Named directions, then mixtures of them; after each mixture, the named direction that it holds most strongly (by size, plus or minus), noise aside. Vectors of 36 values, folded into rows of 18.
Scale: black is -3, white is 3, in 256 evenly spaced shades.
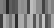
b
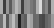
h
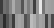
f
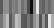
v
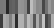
b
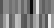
v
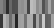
b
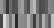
b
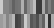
f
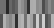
b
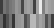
f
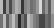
h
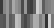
v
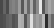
f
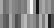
v
